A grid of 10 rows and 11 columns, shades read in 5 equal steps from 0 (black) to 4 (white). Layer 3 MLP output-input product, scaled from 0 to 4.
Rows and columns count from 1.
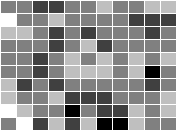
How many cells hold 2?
56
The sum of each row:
23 22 21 21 25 23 20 22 23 21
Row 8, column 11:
3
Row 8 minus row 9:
-1 -1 0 1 1 -1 0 1 -1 0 0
